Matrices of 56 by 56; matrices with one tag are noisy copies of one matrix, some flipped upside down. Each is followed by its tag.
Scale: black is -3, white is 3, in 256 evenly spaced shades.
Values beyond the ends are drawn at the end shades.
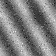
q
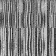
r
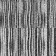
r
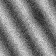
q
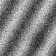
q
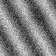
q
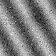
q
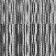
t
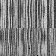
r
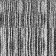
r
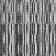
t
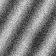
q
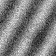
q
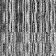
t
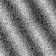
q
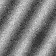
q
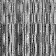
t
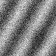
q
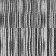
r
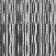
t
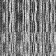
t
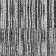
r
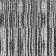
r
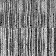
r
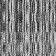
t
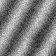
q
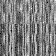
t
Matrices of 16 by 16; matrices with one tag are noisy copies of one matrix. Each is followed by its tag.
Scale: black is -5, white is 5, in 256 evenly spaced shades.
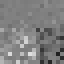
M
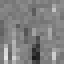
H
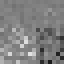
M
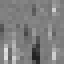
H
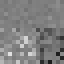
M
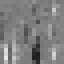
H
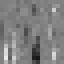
H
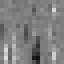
H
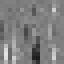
H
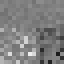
M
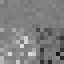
M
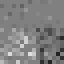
M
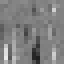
H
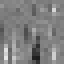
H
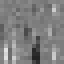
H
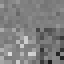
M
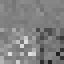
M
